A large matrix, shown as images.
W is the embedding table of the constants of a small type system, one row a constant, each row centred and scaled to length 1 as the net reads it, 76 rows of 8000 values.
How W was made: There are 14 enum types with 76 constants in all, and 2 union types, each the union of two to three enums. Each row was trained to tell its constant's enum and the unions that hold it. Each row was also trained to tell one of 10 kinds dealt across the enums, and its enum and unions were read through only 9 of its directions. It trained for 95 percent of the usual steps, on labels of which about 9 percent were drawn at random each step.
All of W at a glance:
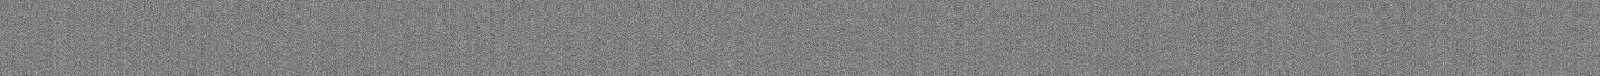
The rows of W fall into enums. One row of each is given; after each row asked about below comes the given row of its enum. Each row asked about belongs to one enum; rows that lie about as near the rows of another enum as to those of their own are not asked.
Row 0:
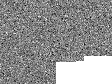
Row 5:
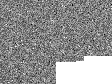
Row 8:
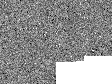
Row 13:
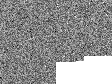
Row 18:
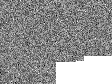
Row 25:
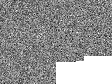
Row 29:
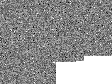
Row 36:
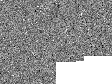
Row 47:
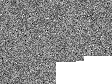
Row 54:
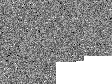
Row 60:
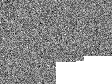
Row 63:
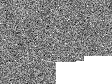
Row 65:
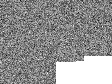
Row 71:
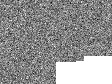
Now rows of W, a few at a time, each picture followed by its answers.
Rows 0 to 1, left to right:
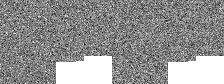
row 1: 54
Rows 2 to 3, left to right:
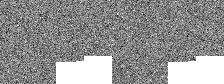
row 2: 29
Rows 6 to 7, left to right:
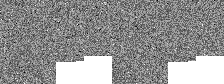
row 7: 5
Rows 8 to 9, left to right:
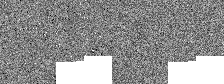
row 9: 5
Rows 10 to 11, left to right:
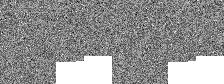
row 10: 18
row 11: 13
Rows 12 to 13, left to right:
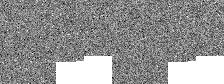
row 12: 29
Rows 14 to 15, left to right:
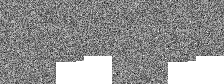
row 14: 29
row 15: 63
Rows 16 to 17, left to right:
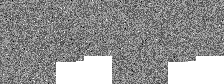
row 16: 13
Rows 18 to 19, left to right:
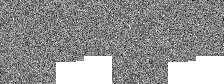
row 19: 71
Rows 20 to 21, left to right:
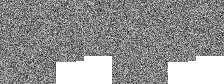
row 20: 54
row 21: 60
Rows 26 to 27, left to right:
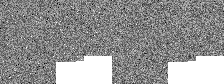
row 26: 18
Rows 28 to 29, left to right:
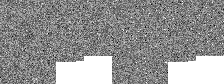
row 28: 5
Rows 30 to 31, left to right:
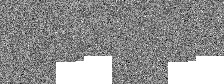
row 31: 71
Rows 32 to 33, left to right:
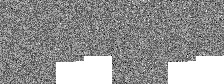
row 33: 13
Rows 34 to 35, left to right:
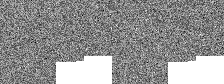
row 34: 29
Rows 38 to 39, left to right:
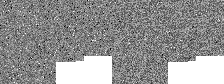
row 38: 18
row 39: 13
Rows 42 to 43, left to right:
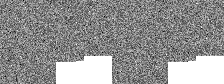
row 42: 8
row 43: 29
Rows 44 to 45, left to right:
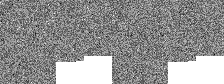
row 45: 18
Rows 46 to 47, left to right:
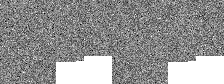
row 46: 63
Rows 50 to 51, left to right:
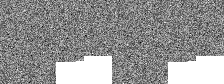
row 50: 18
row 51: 63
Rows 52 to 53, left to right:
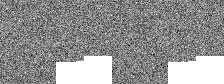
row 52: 71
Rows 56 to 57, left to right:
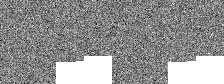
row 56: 63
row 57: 65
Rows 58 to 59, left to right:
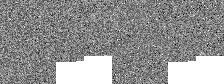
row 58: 13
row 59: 36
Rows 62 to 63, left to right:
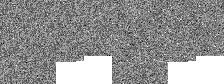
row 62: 54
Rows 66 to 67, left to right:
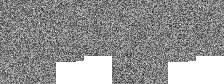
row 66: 54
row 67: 5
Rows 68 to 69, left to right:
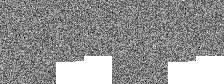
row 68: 8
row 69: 65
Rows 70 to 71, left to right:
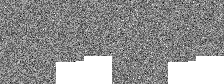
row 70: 63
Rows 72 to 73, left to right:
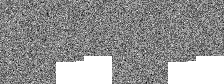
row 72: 71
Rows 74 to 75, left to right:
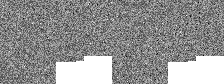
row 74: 5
